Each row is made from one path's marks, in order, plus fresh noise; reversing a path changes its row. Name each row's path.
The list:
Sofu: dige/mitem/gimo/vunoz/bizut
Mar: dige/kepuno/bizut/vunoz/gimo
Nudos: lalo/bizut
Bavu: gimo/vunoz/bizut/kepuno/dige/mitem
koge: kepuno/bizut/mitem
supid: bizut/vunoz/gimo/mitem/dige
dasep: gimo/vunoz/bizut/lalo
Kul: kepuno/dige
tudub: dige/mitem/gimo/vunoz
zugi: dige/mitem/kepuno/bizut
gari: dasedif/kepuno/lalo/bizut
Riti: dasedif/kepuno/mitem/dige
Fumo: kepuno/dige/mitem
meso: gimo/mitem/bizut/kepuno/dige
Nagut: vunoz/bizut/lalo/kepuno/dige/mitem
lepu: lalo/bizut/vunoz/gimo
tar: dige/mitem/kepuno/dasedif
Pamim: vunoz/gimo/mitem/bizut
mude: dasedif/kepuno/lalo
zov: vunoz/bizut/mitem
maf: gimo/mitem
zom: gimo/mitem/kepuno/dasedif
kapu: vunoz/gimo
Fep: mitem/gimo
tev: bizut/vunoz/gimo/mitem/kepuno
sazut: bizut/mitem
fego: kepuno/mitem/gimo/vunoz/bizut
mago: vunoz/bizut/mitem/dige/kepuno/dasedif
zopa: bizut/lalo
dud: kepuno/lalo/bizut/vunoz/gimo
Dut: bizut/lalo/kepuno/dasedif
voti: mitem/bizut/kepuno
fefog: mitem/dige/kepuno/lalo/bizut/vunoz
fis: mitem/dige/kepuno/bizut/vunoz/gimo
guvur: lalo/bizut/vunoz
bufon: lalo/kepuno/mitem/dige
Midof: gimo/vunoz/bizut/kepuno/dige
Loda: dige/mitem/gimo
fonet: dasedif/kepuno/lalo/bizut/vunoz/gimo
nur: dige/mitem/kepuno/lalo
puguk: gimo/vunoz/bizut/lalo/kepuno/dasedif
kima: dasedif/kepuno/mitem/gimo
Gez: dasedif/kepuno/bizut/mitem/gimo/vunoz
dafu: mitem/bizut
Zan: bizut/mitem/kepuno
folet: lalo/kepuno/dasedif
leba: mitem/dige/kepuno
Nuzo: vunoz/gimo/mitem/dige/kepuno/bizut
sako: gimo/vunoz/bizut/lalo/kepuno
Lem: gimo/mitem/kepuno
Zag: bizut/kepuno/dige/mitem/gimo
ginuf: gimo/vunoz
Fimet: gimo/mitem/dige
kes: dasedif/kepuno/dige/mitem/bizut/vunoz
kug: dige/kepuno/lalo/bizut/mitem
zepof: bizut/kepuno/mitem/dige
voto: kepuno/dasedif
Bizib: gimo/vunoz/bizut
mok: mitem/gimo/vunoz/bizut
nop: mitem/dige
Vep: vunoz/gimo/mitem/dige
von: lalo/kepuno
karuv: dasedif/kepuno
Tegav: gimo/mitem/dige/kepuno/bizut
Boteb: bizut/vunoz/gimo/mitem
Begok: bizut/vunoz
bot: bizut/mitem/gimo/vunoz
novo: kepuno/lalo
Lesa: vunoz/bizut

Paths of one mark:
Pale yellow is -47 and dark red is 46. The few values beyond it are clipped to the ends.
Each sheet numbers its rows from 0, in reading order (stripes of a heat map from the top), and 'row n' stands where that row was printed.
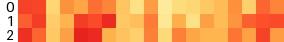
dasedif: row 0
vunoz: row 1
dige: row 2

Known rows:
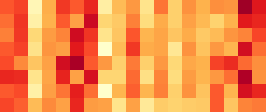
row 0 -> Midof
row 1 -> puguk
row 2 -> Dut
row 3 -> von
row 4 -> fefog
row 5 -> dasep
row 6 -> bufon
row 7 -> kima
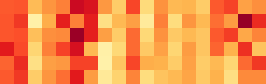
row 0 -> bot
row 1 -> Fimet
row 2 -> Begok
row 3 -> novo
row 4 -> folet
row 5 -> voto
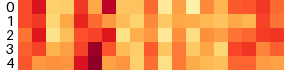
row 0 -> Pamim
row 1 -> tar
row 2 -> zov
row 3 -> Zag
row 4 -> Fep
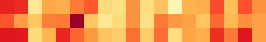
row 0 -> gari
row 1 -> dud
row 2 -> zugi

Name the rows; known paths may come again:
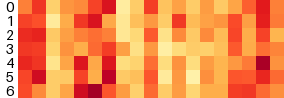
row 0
tev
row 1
kug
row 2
fego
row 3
Gez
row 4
dasep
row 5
Pamim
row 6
fefog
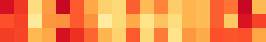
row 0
nur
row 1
Riti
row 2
dafu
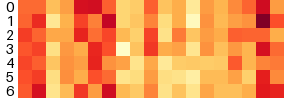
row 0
leba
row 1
Lem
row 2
mok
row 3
von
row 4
kima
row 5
karuv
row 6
zom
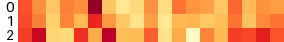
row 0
dud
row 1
fonet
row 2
Nuzo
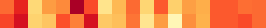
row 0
sazut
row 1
Lesa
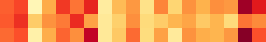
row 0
Midof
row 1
voto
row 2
sako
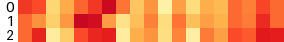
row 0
ginuf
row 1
nop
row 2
Nagut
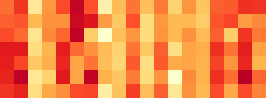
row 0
zepof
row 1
bot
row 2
Kul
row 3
zugi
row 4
Sofu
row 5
Tegav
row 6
Nudos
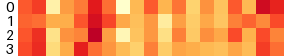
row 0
bufon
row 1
kapu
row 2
koge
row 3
tar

